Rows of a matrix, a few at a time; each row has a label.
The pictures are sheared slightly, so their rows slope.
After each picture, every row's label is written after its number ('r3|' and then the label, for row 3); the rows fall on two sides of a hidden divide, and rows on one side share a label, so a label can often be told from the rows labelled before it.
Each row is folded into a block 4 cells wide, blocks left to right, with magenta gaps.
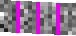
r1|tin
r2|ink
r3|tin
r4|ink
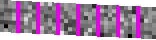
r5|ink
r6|ink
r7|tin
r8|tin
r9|ink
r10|ink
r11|tin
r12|ink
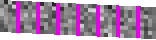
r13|ink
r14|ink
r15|ink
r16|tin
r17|ink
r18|tin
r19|tin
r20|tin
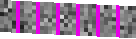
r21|ink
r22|ink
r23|ink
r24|tin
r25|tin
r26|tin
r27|ink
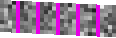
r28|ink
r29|tin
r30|ink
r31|ink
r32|tin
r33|tin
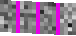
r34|tin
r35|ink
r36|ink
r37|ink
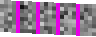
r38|tin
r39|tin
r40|tin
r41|ink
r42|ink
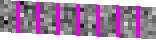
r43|ink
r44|tin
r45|tin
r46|tin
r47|tin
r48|ink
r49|ink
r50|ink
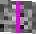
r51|ink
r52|ink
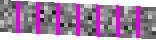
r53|ink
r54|tin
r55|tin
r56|ink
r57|tin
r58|tin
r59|tin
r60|ink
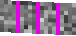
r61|ink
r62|ink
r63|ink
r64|tin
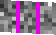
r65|tin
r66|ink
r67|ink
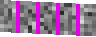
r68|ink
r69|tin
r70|ink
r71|ink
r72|tin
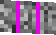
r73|ink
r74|ink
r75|tin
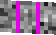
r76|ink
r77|ink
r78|ink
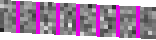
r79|ink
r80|ink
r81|tin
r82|tin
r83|ink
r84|ink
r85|ink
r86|ink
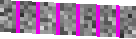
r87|ink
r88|ink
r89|tin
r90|ink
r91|tin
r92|tin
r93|ink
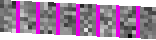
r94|ink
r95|tin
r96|ink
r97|tin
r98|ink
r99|tin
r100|tin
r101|tin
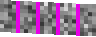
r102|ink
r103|tin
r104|ink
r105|tin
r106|ink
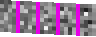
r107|ink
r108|ink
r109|ink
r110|tin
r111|tin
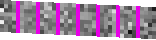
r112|tin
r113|tin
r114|ink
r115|tin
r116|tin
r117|ink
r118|tin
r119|ink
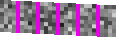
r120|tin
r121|tin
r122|tin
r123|ink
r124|ink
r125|ink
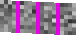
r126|tin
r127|ink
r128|ink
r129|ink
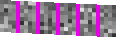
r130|ink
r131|tin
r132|ink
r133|ink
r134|ink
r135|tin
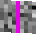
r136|tin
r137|tin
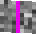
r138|tin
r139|ink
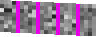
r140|ink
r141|tin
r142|ink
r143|ink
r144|tin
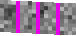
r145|tin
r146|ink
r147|ink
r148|ink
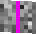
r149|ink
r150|tin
